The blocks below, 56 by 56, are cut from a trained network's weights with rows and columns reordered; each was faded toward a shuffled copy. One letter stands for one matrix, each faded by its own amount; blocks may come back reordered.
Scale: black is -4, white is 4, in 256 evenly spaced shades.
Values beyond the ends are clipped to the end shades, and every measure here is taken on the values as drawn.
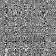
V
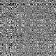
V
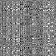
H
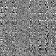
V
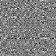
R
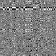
R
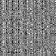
H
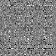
V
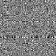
R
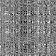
H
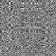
R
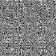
V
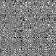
V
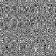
R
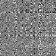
V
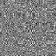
R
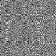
R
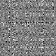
V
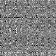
V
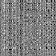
H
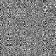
R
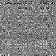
V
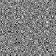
R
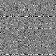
R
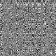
V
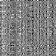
H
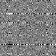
R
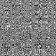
V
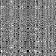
H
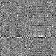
R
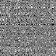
V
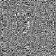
R
